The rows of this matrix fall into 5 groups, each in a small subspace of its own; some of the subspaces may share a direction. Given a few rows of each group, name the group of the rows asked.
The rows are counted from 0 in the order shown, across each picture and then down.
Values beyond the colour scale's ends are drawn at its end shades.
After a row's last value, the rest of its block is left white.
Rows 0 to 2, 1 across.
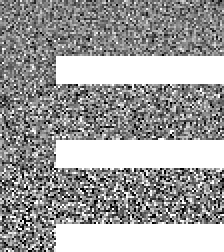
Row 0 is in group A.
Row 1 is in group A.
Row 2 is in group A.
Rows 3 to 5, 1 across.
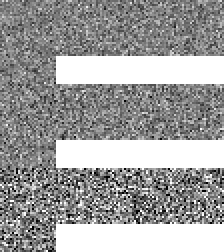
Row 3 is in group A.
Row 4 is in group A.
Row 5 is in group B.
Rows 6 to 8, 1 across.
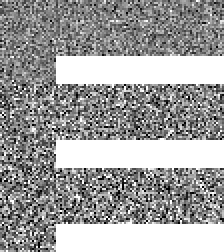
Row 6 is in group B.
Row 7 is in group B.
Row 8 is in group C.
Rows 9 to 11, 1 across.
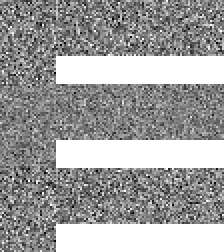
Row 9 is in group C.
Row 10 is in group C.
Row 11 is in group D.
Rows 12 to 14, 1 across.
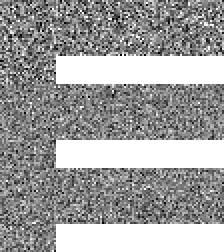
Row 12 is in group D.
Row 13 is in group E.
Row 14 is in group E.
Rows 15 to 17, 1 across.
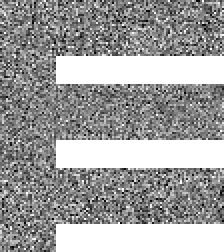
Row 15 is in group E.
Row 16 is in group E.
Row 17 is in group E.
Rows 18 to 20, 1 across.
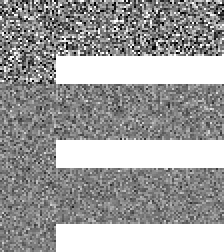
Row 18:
A
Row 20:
D
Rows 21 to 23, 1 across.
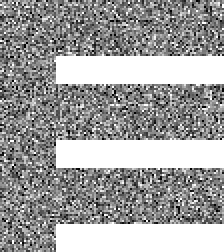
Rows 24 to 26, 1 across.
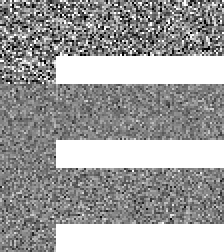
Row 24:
C
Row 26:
B
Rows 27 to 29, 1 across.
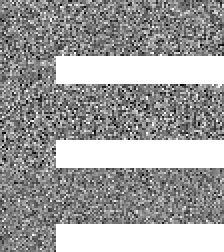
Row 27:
A
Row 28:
A
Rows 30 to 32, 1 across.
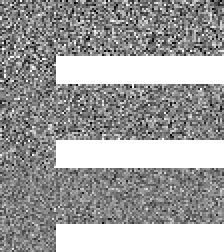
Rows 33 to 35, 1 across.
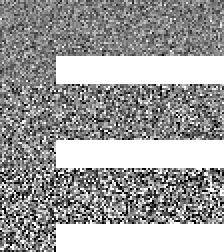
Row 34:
C
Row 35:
E
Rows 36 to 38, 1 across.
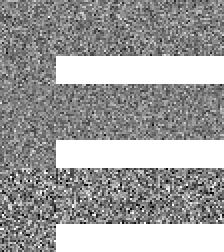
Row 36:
B
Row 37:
A
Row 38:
D
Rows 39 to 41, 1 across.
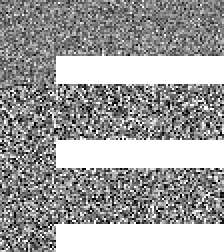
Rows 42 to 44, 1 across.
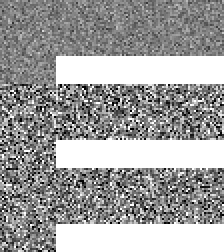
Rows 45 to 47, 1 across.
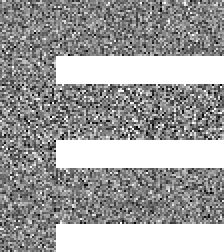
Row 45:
C
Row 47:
C
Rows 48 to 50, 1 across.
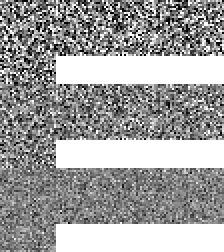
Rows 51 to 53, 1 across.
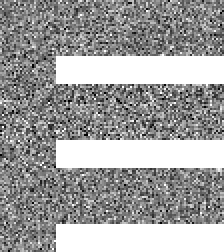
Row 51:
E
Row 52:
B
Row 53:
A
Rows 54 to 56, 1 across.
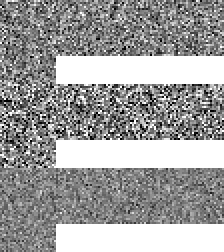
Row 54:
B
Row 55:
B
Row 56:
C
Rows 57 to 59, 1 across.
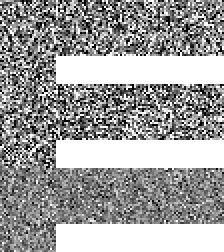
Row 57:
C
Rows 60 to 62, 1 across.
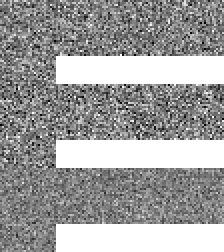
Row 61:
B
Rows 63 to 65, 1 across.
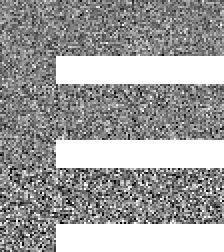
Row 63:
E
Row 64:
A
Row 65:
C
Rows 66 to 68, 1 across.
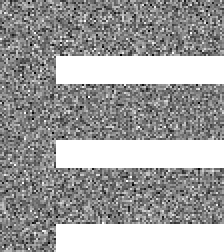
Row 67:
E
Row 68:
E
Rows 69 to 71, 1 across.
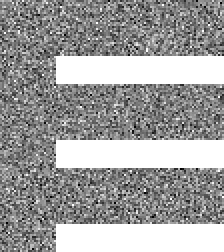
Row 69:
A
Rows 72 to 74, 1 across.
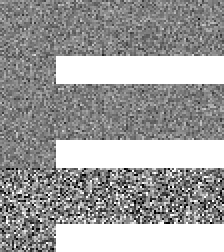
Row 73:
E
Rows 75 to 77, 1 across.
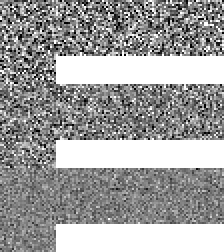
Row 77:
B
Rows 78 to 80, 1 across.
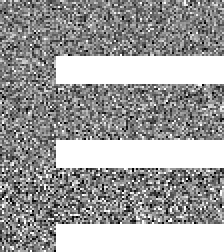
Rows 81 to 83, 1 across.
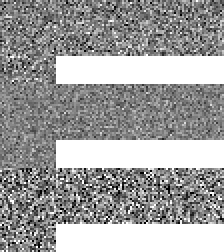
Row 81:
E
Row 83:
C
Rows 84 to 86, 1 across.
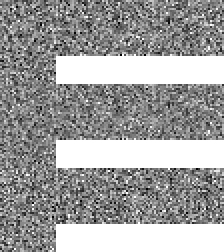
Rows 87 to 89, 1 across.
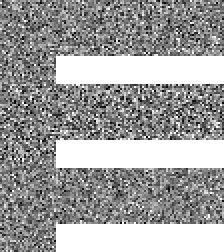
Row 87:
C
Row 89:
D
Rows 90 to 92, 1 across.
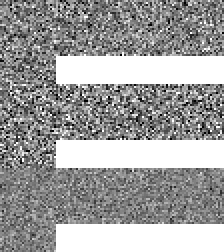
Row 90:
C
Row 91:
C
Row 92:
E
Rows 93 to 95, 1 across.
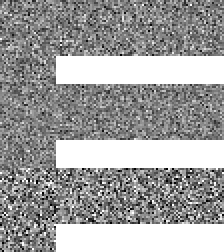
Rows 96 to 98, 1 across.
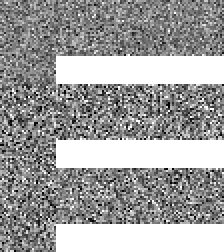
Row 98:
D
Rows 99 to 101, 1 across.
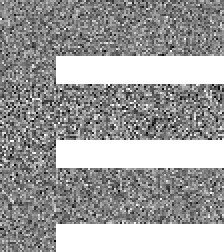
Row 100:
A
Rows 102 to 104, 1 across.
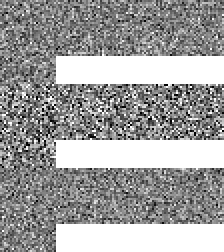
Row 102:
E
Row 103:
D
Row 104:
A
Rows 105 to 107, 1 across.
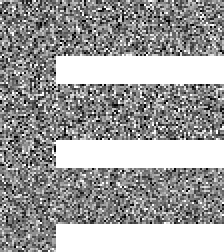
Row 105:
C
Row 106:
A
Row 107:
B
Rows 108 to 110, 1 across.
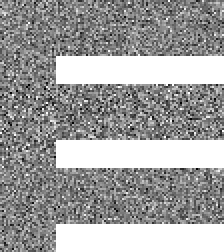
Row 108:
E
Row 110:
A
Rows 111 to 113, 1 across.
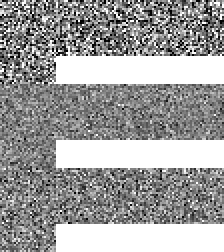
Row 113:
C
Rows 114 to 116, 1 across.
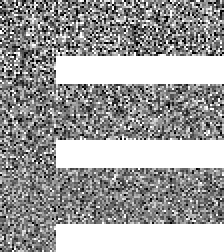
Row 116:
B
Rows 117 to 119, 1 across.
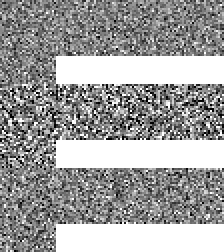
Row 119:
D
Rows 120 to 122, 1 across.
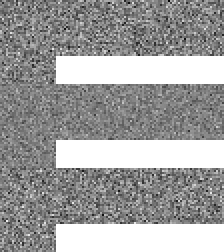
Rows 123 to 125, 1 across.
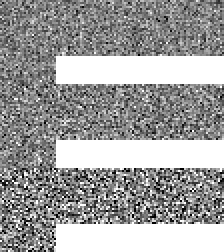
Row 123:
A
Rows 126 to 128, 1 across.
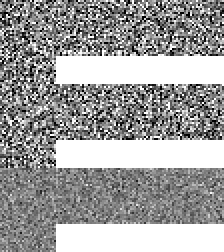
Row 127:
C
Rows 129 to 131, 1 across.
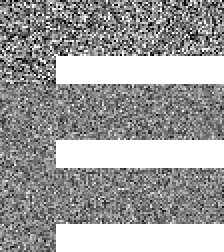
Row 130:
E
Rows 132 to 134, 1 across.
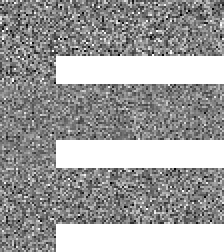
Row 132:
E
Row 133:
B
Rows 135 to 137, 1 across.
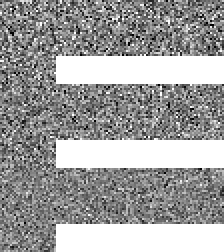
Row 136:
C
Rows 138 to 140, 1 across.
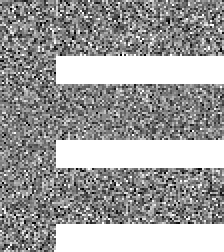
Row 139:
A
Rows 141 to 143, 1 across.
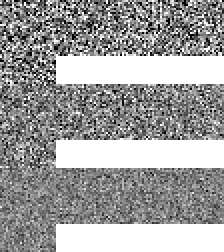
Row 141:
C
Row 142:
C
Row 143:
C
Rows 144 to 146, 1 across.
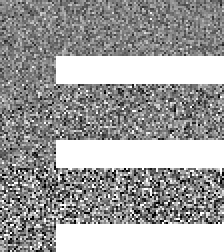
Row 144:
A
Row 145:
A
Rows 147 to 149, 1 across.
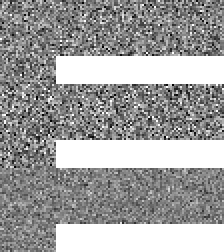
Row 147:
C
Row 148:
D
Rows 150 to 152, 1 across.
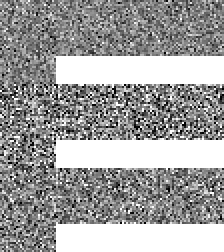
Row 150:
D
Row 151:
A
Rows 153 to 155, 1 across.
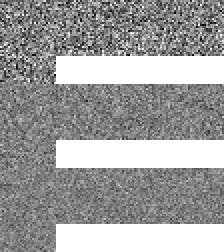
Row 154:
D
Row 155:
B
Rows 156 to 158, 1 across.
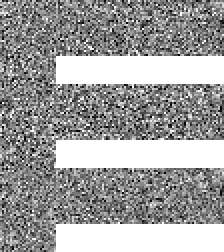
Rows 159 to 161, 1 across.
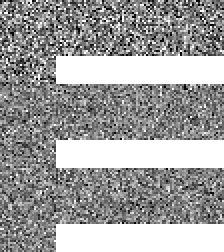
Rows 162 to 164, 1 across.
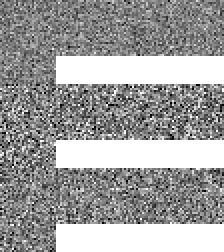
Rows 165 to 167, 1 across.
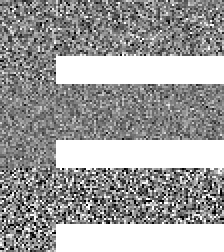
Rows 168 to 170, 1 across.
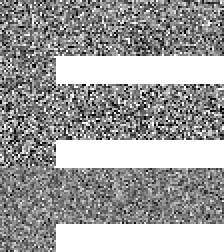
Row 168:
E
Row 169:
A
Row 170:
D
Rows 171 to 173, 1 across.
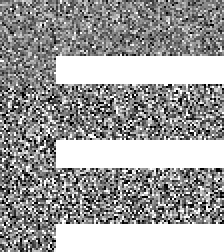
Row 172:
D
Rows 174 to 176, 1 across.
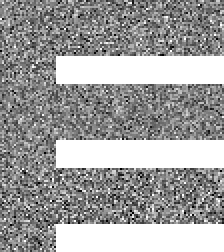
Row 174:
A
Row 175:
D
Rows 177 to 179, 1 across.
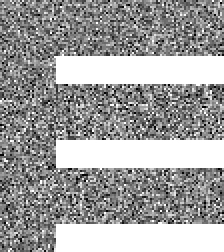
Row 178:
B
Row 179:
A
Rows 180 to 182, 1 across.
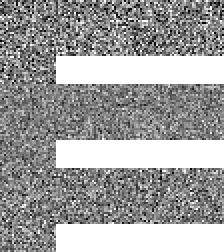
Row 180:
B
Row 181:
E
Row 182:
C
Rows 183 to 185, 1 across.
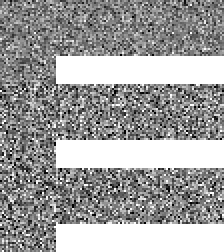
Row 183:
C
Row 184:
B
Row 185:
D
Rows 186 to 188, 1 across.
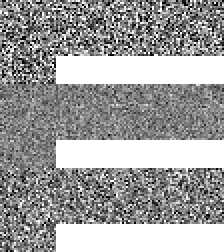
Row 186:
C
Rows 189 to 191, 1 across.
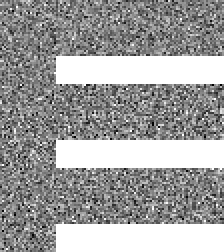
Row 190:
A
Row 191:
A
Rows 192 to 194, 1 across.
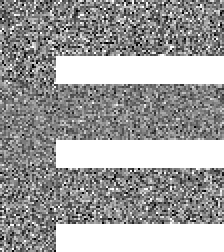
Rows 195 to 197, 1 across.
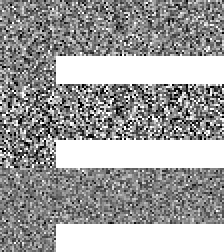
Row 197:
C
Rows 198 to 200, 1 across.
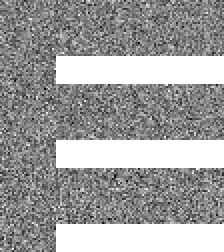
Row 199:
D
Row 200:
B
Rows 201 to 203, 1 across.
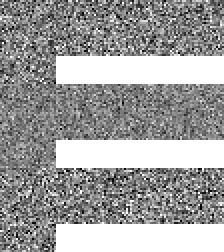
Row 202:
C
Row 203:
E
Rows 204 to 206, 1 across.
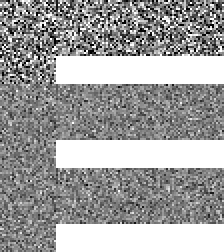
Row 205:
D
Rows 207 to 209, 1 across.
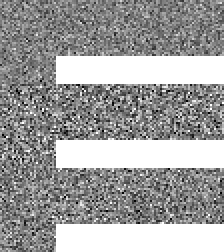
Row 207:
A
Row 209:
E
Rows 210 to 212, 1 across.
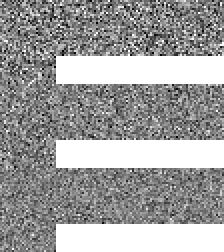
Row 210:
A
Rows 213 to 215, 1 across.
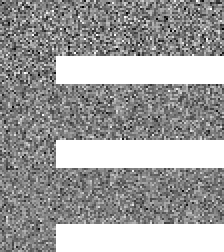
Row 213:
A
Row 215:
B
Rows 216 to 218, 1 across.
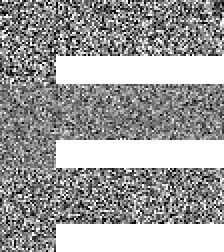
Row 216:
E
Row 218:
B
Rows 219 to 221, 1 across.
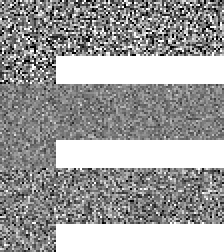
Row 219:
A
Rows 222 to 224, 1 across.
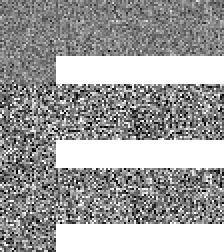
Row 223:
E
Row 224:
B
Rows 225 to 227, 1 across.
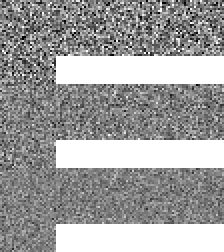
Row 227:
B
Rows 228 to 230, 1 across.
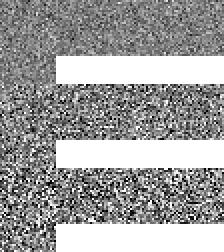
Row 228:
D
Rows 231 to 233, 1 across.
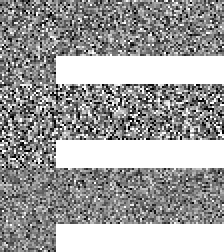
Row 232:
C
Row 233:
B
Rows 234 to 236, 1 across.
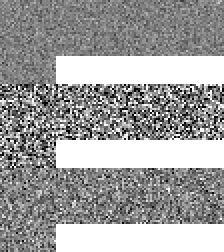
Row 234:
A
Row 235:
A
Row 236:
C
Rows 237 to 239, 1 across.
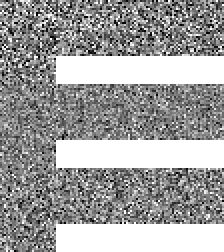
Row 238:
A
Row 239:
D
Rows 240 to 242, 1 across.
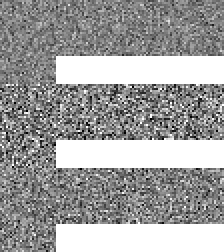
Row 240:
C
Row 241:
B
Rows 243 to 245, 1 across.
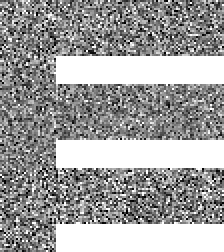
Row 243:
D
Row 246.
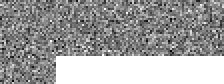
